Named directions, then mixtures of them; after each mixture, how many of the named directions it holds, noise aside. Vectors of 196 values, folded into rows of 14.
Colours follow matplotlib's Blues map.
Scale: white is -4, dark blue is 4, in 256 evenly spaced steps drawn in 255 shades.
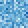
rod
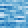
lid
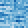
two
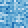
two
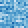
two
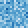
one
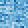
two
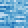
two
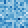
two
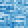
two
